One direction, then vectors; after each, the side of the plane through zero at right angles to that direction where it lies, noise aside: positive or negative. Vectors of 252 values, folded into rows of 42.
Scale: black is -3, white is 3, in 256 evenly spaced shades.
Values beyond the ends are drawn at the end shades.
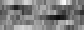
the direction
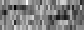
positive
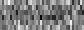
positive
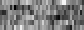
positive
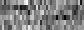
positive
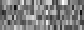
positive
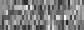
negative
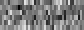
positive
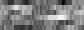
negative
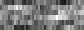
negative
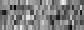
positive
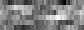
negative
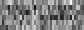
positive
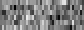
positive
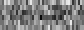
positive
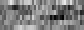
positive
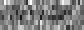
positive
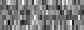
positive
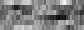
positive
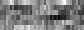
positive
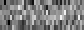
negative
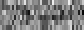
positive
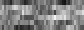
negative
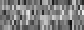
negative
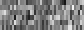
negative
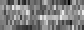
negative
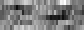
positive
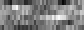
negative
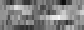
negative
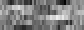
negative
